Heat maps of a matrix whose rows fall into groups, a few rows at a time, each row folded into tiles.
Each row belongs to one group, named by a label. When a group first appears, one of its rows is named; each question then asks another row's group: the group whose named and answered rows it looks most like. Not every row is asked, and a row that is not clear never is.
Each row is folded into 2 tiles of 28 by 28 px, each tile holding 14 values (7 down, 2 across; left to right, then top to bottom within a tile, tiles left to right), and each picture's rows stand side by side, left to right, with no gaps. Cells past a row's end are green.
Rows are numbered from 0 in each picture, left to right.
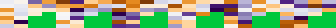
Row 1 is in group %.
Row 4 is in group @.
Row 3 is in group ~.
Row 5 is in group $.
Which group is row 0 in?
@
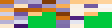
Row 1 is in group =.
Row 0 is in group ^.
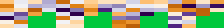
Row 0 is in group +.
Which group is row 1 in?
%
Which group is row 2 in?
$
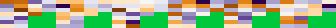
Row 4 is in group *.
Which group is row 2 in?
@
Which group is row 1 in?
^
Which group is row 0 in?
^
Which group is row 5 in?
%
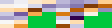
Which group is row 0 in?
+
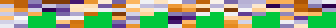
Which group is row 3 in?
+
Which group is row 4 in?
@
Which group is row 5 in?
^
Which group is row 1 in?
%
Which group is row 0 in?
^
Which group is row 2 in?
=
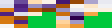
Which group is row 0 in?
@
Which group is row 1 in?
*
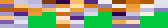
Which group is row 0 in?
^
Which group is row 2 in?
~
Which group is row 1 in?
*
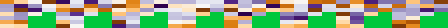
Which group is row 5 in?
+
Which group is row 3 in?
+
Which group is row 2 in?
~
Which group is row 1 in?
*
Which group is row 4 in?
@
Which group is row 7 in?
$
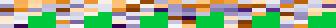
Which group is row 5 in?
=
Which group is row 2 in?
~
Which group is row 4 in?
%
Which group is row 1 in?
@
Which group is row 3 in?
%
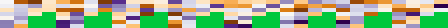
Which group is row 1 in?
^
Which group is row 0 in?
=
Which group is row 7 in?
~
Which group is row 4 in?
~
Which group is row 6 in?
=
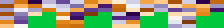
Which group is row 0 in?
*
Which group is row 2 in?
+
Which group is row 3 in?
%
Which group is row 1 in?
$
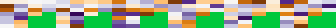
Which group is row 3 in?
%
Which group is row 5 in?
=
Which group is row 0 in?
+
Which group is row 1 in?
@
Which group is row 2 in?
^
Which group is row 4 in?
=
